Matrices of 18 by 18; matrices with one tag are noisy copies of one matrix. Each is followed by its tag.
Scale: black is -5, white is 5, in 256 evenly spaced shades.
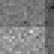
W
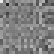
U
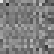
U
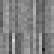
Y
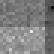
W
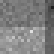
W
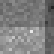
W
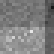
W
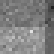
W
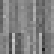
Y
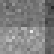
W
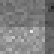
W
